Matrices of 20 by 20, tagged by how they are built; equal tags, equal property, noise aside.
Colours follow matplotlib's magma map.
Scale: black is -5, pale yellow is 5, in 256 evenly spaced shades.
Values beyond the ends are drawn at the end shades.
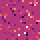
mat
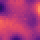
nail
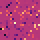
mat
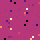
mat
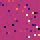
mat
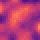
nail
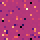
mat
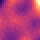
nail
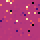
mat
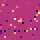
mat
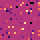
mat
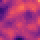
nail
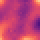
nail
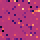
mat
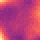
nail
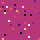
mat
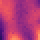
nail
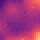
nail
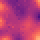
nail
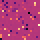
mat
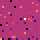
mat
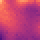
nail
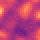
nail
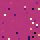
mat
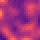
nail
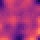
nail
